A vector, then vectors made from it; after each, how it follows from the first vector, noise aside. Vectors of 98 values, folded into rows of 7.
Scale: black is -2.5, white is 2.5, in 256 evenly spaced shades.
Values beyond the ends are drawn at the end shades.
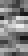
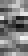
negated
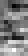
wrapped around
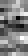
negated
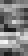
wrapped around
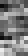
wrapped around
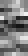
negated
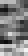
wrapped around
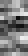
negated
